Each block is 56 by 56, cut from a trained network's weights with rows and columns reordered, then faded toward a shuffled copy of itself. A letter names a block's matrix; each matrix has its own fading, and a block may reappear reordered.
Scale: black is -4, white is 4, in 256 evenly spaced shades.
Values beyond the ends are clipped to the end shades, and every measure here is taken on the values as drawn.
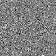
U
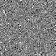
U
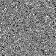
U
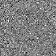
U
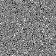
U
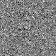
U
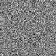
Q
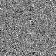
U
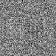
Q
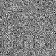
Q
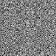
Q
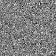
U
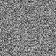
Q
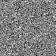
U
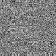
Q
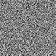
Q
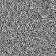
Q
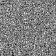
U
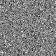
U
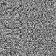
Q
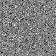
U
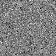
U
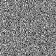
U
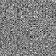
Q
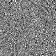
U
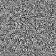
Q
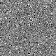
U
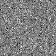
U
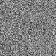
Q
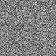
Q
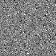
U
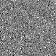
U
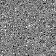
U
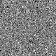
U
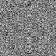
Q
